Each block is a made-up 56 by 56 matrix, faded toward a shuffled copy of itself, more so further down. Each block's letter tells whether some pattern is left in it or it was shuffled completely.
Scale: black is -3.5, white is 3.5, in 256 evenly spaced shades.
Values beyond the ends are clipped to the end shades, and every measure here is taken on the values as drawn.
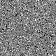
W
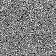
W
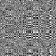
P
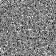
W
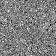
W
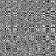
P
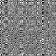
P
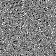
W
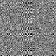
P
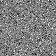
W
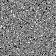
W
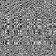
P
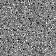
W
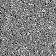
W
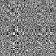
P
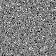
W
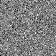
W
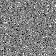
W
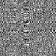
P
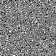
W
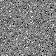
W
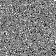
W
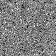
W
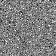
W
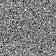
W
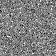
W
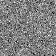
W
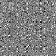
P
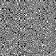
P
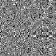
P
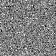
W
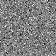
W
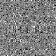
P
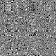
P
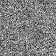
W
